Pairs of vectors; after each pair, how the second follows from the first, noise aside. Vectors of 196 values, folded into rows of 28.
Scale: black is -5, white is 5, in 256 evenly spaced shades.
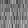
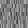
shuffled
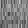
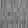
shrunk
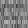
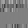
partly zeroed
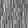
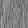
shrunk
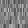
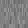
shrunk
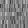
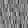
shuffled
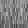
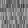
wrapped around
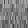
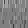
partly zeroed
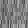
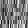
scaled up
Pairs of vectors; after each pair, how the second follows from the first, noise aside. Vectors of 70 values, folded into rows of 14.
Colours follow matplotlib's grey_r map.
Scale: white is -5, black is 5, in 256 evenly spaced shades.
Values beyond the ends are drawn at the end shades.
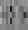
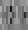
copied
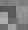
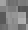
wrapped around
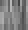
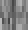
wrapped around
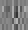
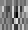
scaled up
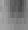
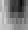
scaled up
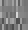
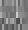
copied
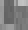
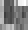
scaled up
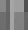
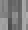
wrapped around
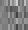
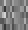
wrapped around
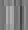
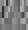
shuffled
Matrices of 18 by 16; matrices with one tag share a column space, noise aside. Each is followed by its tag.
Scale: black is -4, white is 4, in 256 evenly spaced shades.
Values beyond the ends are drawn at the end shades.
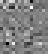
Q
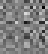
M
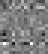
Q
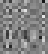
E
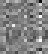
E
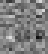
E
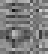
E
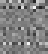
Q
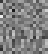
E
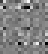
Q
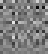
M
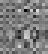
E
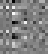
M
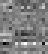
Q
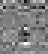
Q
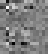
Q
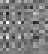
M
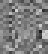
E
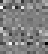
Q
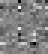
Q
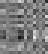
E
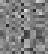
E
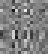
E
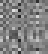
E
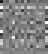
M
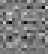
M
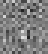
E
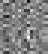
E
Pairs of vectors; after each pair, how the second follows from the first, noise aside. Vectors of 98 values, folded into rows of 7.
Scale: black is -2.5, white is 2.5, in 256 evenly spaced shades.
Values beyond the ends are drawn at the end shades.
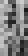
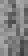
shrunk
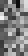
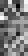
copied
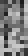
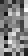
copied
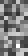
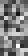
copied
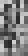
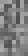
shrunk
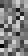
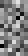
copied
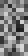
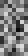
copied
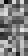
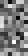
shuffled
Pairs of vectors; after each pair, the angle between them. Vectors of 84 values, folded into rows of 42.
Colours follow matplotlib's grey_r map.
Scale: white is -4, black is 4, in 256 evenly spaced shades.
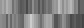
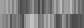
nearly parallel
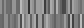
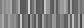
nearly opposite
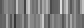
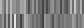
partly opposed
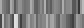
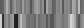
nearly opposite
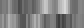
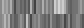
partly aligned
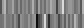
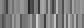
partly opposed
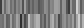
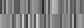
partly aligned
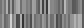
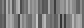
partly aligned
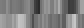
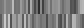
partly aligned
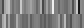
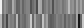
orthogonal
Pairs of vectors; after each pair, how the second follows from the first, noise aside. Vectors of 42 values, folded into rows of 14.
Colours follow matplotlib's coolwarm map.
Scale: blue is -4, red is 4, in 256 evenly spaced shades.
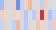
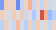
copied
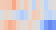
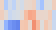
wrapped around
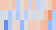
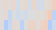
shrunk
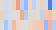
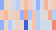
wrapped around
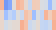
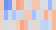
copied
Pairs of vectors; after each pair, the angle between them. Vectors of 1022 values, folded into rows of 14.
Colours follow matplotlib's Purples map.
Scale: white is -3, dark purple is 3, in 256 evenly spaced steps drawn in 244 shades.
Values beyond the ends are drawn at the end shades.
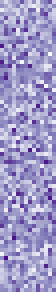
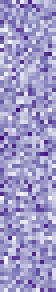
partly opposed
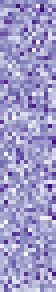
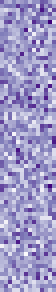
nearly parallel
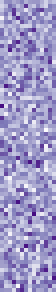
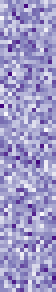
nearly parallel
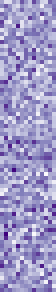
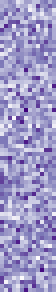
orthogonal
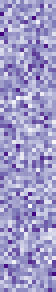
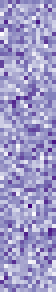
nearly opposite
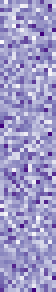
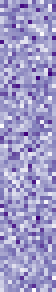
nearly opposite
